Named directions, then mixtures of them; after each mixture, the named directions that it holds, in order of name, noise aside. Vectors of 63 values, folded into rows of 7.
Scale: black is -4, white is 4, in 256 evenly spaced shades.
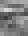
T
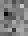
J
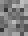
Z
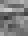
T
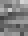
T, Z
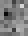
J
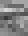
T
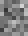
J, Z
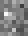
J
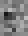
J, T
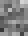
T, Z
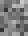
Z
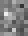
J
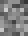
Z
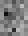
J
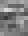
T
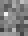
J, Z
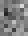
J, Z
